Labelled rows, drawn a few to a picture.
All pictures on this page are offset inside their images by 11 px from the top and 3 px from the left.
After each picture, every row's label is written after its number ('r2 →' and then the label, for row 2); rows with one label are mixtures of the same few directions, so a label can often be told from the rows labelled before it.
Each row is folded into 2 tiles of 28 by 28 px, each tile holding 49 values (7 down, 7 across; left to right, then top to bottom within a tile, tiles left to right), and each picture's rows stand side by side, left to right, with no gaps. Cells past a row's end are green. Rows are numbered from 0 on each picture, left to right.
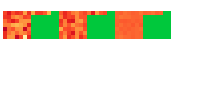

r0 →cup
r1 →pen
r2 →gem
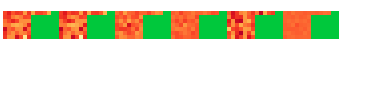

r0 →cup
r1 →cup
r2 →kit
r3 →kit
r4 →pen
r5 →kit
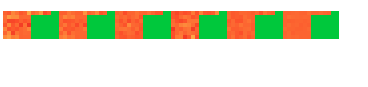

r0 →gem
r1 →gem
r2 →kit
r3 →cup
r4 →pen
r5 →gem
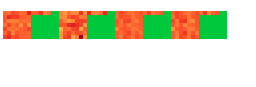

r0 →gem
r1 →cup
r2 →pen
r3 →pen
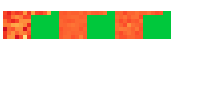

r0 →cup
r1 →cup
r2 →kit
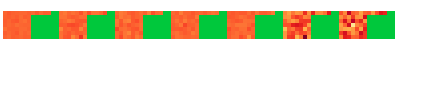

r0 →pen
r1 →cup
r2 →pen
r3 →kit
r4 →cup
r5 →cup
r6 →kit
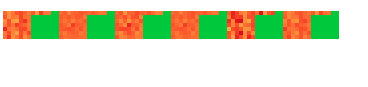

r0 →pen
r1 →kit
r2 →kit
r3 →kit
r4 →pen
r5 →pen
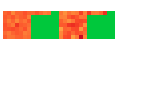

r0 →kit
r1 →cup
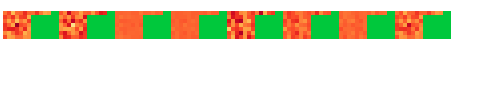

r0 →kit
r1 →kit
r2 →gem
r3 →pen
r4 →pen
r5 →pen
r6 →pen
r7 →kit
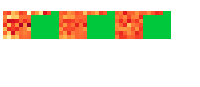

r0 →gem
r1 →gem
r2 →kit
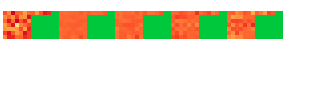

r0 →kit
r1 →cup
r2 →cup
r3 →gem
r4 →gem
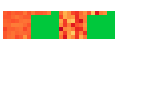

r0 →cup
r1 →pen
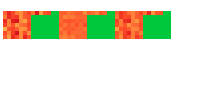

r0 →pen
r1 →gem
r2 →pen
